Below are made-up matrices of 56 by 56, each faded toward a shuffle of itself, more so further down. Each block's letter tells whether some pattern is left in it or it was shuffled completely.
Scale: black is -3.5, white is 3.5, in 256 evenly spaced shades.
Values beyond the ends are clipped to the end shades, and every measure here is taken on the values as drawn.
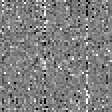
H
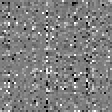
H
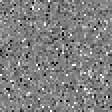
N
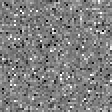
N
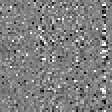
H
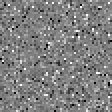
N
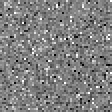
N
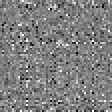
H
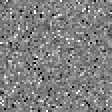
N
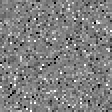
N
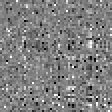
H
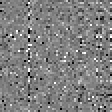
H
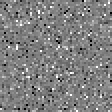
N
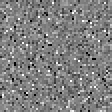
N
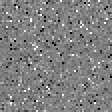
N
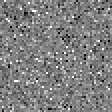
N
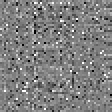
H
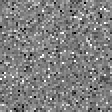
N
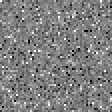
N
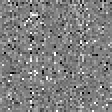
H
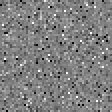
N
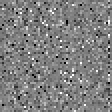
H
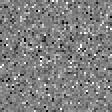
N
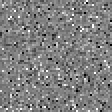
N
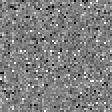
N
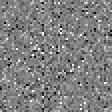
H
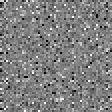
H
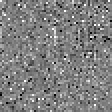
H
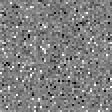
N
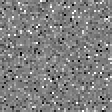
N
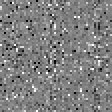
H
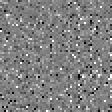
H
